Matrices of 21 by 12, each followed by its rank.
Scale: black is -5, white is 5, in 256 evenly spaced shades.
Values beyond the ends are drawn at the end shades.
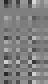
one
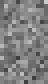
full rank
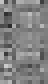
two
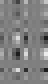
one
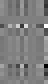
one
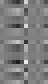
one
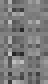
two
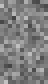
full rank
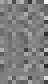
two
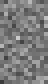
full rank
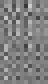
two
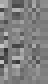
two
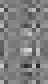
two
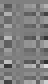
one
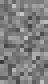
full rank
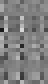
two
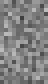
full rank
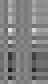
one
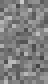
full rank
